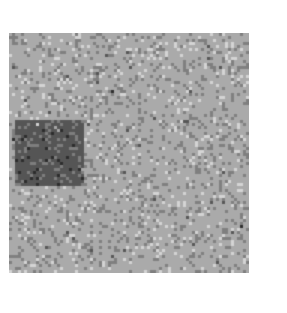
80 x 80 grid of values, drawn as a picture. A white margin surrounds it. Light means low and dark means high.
On average the colour sits 40% of the way up the scale. There are no regular stripes. The middle left is the ninth with the highest average. An odd patch, higher than its surroundings, sits in the middle left.
